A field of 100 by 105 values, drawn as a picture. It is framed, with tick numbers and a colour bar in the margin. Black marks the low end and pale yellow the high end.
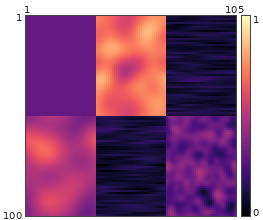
The table splits into 2 rows of 3 panels. Panel 1,1: low, flat. Panel 1,2: high, smooth. Panel 1,3: very low, streaked across, faint in contrast. Panel 2,1: middling, smooth. Panel 2,2: very low, streaked across, faint in contrast. Panel 2,3: low, blotchy.
